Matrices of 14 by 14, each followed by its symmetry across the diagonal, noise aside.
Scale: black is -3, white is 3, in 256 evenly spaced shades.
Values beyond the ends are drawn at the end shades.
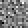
antisymmetric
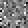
neither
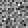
symmetric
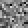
neither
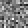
antisymmetric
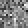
neither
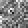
symmetric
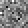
symmetric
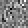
neither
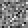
antisymmetric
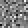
antisymmetric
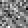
antisymmetric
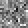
neither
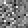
neither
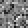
symmetric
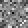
symmetric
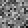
symmetric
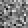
antisymmetric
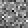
neither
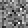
neither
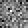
symmetric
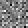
antisymmetric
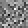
antisymmetric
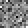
symmetric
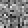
neither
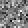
antisymmetric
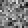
neither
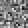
antisymmetric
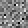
symmetric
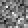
symmetric
